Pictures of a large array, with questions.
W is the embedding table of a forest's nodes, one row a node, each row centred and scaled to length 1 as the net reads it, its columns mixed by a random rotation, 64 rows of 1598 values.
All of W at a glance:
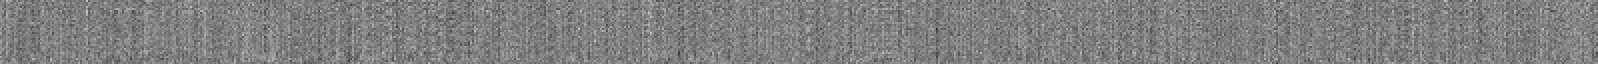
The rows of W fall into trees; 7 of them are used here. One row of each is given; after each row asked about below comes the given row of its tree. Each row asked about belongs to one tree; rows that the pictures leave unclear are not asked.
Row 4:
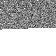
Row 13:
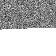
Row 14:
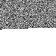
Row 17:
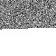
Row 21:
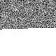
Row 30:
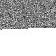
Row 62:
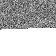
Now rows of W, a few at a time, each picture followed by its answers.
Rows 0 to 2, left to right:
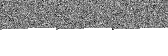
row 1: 13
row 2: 14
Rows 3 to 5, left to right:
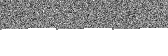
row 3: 17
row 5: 17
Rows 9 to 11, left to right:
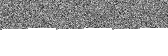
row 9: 14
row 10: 13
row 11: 13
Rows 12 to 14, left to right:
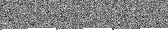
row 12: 13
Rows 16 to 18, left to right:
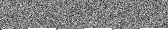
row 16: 14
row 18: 30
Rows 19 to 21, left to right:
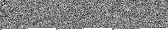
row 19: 13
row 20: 13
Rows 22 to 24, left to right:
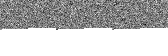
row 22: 4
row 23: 14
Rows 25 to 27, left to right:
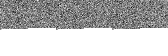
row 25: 4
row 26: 13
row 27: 17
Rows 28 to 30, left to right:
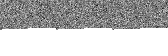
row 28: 62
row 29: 62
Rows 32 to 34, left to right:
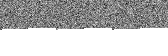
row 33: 17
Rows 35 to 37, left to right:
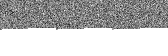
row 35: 21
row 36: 62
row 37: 13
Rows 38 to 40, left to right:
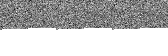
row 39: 13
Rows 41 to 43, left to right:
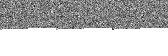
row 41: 30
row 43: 14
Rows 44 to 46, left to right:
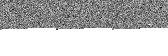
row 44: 13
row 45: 14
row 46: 17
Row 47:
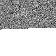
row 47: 62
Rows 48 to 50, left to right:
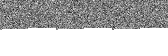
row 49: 4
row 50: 14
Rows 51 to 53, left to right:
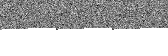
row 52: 14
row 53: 14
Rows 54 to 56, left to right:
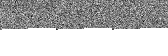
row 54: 4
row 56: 14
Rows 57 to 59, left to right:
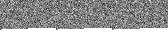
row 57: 4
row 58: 4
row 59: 4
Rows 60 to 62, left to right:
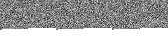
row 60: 4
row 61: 21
